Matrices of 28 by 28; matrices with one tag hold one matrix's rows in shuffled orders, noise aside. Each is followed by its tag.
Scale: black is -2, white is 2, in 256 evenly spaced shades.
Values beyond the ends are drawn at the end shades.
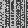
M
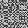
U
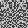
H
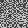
H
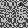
H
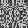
H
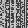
M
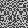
H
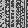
M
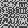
U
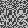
H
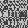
U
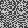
H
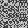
U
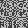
H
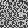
H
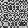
U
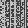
M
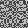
H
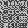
U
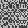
U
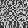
H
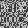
H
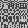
U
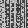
M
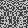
H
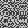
U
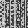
M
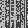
M
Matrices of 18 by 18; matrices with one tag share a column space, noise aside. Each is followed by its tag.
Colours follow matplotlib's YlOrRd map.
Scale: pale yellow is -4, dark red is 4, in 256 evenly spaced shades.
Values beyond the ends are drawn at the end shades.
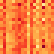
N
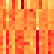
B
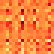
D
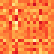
D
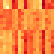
B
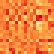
D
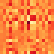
D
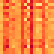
N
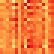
N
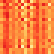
N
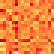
D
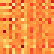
N
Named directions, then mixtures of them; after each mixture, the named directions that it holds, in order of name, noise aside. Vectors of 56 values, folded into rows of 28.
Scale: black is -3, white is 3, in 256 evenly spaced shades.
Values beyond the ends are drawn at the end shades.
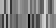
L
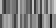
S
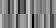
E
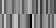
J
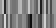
J, L, S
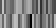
J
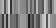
L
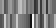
E, J, S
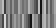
J, L, S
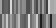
L, S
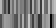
E, S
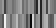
J, S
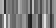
J, L, S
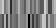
L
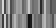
J, L
